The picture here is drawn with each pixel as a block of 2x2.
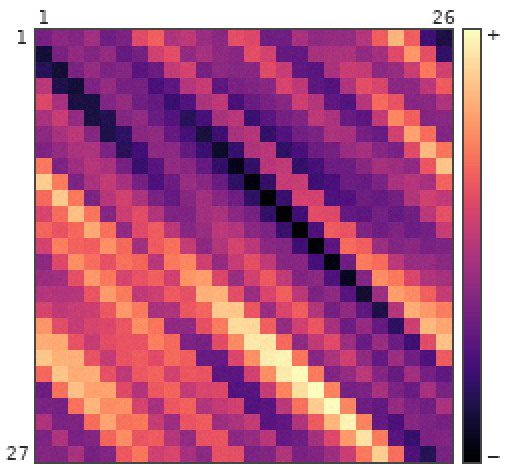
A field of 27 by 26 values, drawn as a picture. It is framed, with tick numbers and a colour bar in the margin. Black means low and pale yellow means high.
Mirror symmetry: none. Grain: diagonal, down to the right. Histogram: bell-shaped. Average level on the scale: 50%.
